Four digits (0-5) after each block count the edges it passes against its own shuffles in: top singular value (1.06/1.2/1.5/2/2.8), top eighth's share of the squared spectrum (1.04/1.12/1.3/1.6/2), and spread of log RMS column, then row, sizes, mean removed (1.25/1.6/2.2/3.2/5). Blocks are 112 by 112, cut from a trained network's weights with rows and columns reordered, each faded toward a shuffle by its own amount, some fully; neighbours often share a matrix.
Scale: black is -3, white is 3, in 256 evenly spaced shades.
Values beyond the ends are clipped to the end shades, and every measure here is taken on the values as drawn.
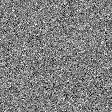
1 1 0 0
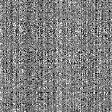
4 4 1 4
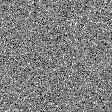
0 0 0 0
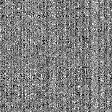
4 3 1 3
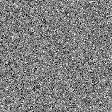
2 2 0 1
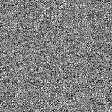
3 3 1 2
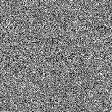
3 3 0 2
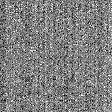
3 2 0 2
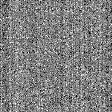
3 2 0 2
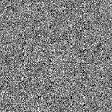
3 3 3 1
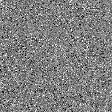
2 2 1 2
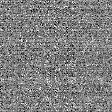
3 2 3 1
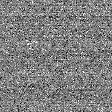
3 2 2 0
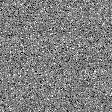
0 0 0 0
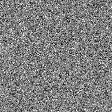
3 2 0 1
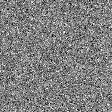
1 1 0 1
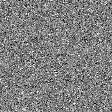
1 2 0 0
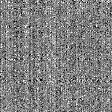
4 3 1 3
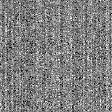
4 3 0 3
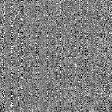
3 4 4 2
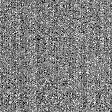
3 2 0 2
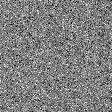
0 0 0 0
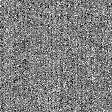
2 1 0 1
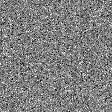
0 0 0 0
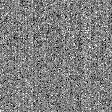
2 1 0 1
